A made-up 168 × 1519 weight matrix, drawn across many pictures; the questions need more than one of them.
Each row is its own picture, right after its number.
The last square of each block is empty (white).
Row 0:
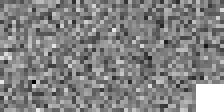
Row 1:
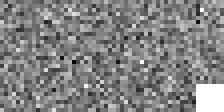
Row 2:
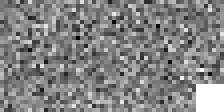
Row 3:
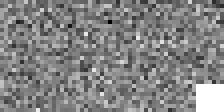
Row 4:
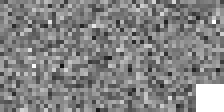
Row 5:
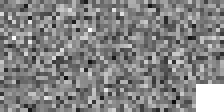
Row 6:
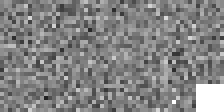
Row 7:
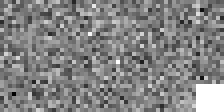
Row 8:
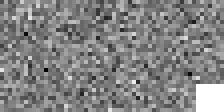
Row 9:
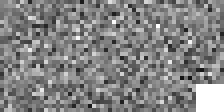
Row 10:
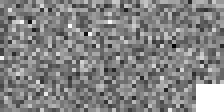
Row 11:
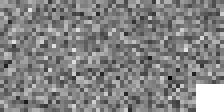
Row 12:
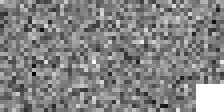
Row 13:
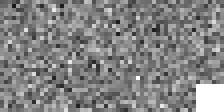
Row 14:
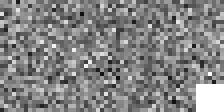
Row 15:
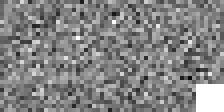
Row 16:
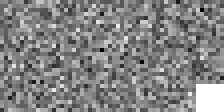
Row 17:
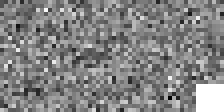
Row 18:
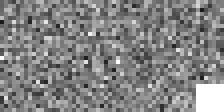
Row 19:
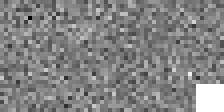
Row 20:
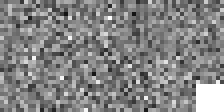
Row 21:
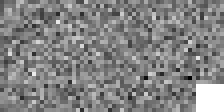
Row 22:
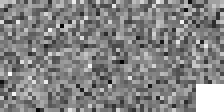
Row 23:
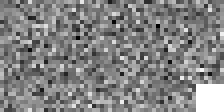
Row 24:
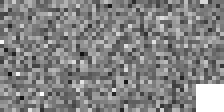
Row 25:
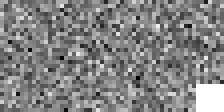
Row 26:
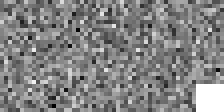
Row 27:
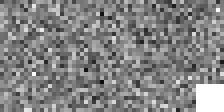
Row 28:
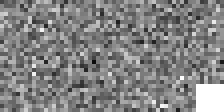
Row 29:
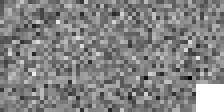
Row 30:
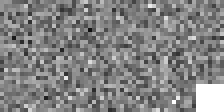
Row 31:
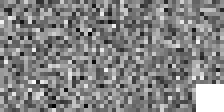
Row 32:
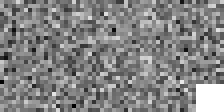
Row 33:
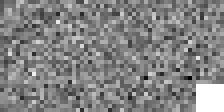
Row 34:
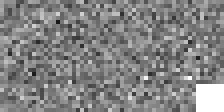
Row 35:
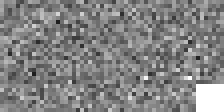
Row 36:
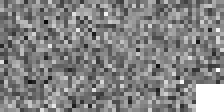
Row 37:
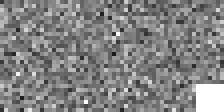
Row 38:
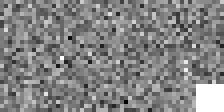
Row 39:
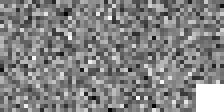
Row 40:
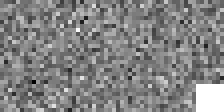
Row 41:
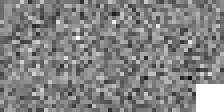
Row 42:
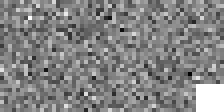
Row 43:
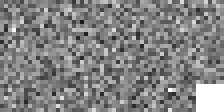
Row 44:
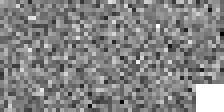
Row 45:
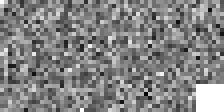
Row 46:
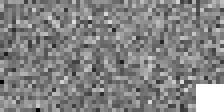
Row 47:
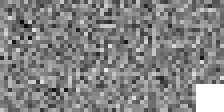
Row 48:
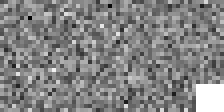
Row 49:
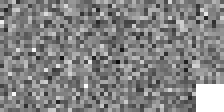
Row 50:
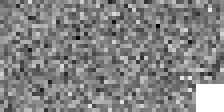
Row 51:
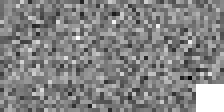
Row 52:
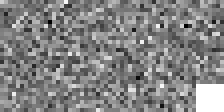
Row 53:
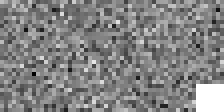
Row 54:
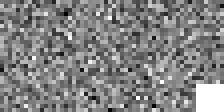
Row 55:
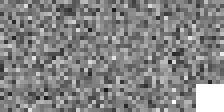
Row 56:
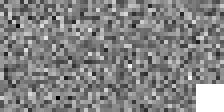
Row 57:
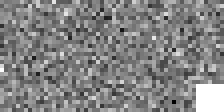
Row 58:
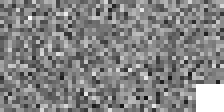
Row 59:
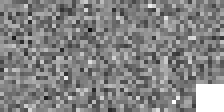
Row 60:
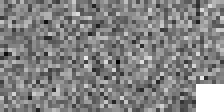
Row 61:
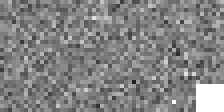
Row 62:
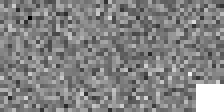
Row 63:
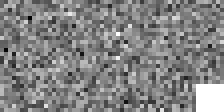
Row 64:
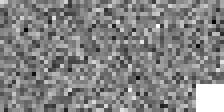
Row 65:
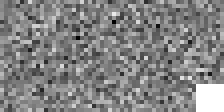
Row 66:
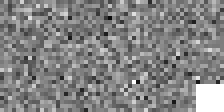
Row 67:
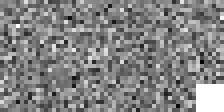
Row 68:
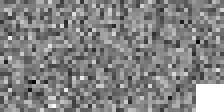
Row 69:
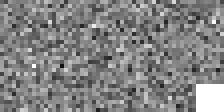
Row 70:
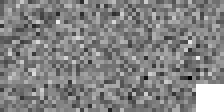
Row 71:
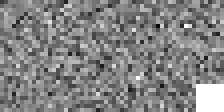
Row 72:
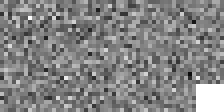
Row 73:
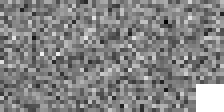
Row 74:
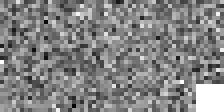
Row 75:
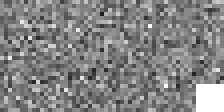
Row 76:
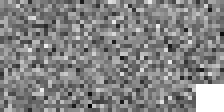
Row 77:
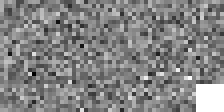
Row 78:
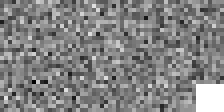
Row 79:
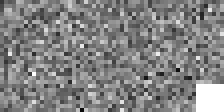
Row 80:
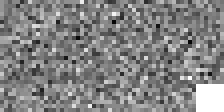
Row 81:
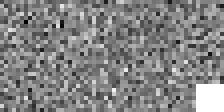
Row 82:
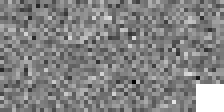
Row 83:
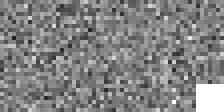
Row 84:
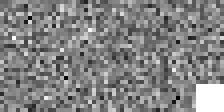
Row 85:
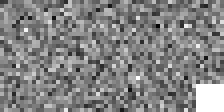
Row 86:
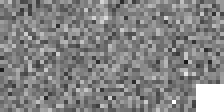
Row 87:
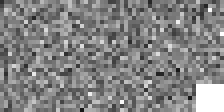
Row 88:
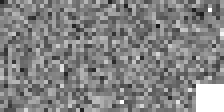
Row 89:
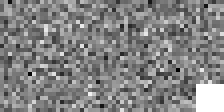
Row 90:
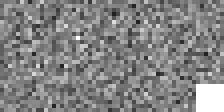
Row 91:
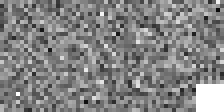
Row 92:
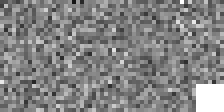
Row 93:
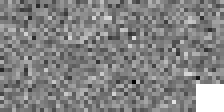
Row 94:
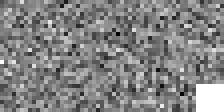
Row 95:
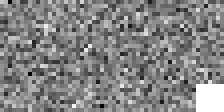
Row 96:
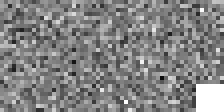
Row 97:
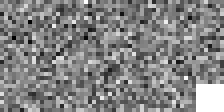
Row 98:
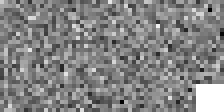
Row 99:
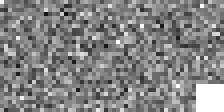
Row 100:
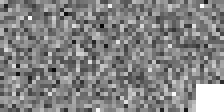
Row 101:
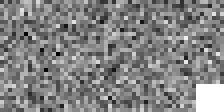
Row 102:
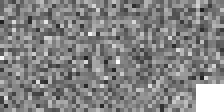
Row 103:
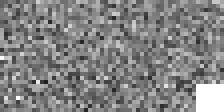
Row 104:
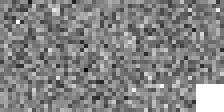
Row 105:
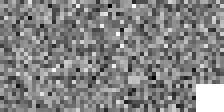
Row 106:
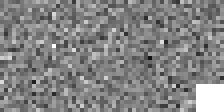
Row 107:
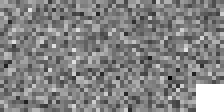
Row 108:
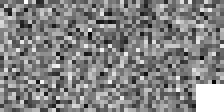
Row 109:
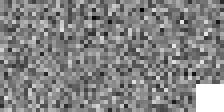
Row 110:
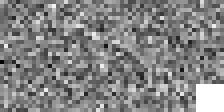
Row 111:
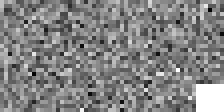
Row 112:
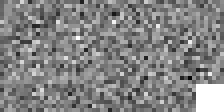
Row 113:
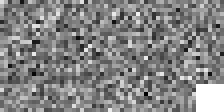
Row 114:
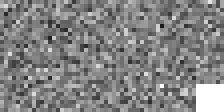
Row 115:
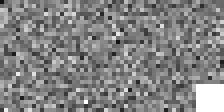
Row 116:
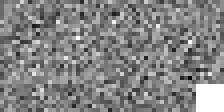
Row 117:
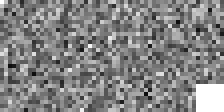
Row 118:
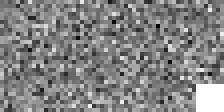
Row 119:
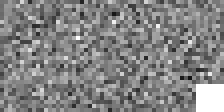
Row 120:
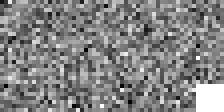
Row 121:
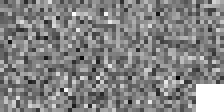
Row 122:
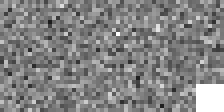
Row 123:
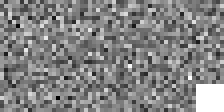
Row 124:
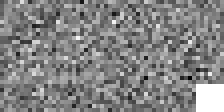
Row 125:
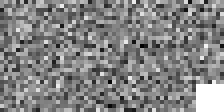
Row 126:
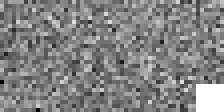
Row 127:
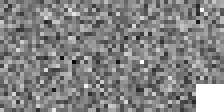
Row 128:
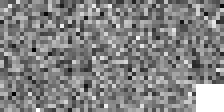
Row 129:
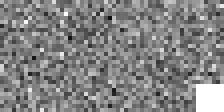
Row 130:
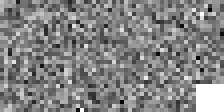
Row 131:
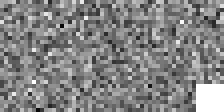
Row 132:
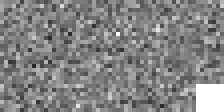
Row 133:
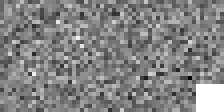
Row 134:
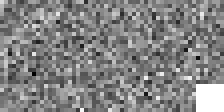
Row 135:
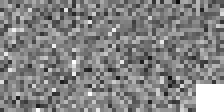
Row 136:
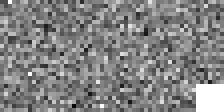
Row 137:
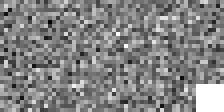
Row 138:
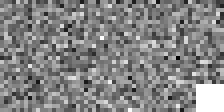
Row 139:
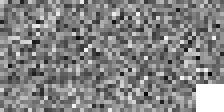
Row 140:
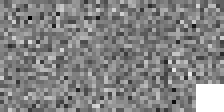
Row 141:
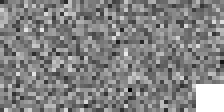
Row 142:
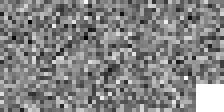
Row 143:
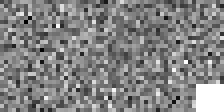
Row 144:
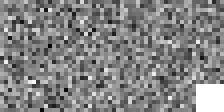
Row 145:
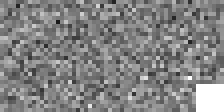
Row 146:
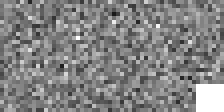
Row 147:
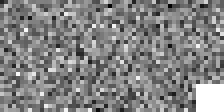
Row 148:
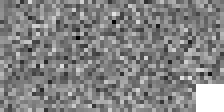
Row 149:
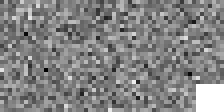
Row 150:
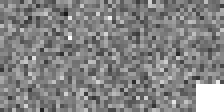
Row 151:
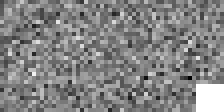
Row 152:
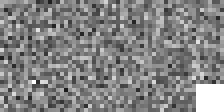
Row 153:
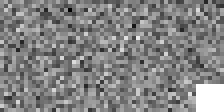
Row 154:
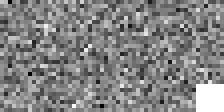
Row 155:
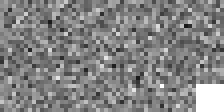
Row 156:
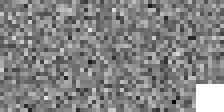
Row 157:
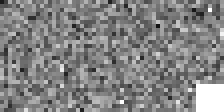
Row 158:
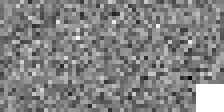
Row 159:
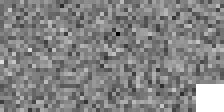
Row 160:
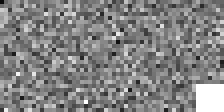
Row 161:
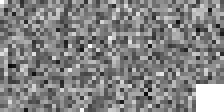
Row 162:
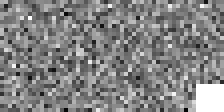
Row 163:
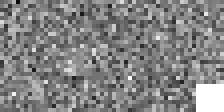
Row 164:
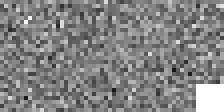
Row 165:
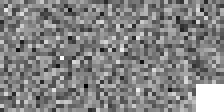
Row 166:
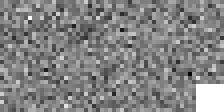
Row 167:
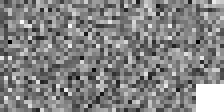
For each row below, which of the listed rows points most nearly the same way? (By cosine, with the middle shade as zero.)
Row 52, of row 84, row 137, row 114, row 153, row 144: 114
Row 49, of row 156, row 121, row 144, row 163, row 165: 163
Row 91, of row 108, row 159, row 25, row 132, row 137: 159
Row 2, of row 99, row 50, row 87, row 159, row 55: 50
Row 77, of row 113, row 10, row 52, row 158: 113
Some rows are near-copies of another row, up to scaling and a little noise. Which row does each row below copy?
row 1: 127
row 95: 154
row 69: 4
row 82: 93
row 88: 157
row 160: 115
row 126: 46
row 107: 11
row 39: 54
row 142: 97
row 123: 56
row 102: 18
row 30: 59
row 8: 149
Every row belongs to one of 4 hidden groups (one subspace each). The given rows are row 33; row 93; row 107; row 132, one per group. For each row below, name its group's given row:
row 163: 107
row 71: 132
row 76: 33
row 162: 132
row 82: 93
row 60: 107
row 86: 93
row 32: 107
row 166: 93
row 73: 93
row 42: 93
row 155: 132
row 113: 33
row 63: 132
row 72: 93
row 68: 107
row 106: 107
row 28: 132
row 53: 132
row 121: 107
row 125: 107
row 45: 33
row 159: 132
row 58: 93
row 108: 107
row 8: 93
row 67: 107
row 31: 107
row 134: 33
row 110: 132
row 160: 132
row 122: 132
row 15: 33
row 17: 107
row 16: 107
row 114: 132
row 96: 107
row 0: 107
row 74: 107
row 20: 93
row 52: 132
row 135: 107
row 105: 132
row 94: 132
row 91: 132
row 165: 107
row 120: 33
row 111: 33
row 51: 33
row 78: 107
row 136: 33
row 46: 107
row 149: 93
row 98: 33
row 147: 132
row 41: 33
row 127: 107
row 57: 93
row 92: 107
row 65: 33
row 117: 33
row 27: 132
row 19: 93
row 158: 33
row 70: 33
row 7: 107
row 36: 107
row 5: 93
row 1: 107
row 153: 107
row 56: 93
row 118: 33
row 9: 33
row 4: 132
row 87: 33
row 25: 132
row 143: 93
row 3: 107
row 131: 107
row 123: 93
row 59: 93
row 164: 93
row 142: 93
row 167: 107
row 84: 93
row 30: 93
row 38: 107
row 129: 93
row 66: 93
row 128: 107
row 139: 33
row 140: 93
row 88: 33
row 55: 93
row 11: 107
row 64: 132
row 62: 93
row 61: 93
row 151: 33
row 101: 93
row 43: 107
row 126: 107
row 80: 33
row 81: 93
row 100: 132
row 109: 93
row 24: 132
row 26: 107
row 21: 33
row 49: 107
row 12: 132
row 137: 132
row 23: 33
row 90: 33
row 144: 107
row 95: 33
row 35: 33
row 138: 107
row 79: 33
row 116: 33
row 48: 132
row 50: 33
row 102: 107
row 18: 107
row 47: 107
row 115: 132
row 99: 132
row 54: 93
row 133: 33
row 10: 107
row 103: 107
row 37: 132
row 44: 33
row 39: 93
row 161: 33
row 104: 132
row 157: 33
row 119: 33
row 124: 33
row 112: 33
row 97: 93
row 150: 93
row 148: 33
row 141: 132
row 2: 33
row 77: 33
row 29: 33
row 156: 93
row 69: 132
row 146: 33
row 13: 132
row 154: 33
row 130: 33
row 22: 107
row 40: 107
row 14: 107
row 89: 33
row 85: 132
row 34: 33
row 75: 107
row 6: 93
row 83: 93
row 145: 33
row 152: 107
